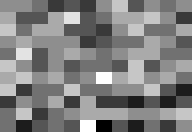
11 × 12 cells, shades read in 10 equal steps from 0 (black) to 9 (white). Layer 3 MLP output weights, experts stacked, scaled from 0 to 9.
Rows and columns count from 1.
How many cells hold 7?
13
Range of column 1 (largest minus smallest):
5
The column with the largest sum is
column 1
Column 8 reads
7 6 5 4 5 3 6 5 2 6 3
